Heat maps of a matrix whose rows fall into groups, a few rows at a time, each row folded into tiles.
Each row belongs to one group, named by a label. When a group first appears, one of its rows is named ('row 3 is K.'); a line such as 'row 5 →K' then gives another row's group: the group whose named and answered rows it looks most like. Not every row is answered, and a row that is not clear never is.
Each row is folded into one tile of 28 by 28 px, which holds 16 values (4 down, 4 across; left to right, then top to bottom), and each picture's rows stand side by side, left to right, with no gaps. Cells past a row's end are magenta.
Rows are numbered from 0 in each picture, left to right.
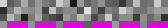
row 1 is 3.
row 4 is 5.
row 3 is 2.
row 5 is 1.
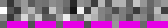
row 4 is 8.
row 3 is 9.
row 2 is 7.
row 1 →7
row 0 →2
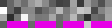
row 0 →2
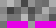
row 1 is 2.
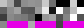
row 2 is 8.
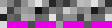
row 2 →5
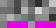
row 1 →5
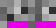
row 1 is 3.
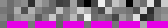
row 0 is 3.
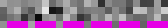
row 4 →7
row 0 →1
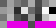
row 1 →3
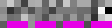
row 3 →3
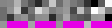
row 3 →5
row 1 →5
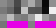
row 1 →7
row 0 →7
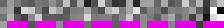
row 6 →1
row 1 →7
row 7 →3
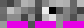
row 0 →5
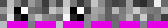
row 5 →1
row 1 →7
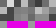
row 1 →5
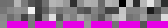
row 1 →2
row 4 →9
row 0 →1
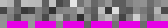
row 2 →1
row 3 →3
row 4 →2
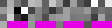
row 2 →9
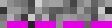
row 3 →3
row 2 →7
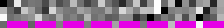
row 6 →9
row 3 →1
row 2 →1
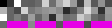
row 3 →2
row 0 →1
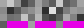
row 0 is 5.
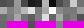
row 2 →1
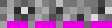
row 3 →7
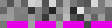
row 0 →9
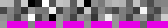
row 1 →1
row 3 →2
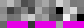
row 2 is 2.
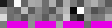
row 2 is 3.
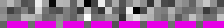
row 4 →3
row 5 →9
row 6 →2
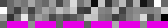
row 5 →1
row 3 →9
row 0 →2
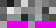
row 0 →5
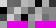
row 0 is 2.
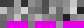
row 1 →7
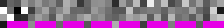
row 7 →3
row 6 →1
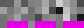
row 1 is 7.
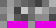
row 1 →5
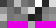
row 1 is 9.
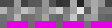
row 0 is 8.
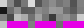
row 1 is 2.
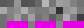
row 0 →8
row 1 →1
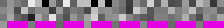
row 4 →7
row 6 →8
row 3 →9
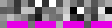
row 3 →3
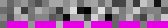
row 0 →3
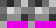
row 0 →5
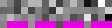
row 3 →1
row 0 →7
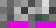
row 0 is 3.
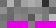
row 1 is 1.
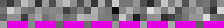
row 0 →5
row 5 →5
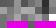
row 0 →8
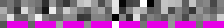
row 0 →7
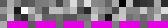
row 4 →9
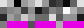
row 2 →5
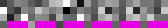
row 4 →3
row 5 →7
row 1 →5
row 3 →3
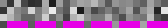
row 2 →3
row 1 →8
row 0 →9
